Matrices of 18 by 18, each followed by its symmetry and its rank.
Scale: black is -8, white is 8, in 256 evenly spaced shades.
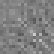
symmetric, rank three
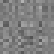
neither, rank three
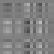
neither, rank one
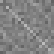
symmetric, full rank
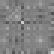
symmetric, rank three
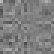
neither, rank three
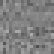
neither, rank three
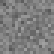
symmetric, full rank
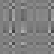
neither, rank one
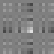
symmetric, rank one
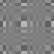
symmetric, rank one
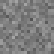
neither, full rank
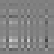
neither, rank one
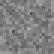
symmetric, full rank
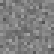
neither, full rank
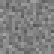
neither, full rank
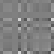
symmetric, rank one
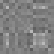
symmetric, rank three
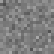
symmetric, full rank
